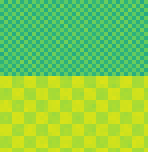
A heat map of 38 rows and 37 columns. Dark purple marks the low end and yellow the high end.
It is made of 2 by 1 panels. Panel 1,1: high, checkered. Panel 2,1: very high, checkered, faint in contrast.
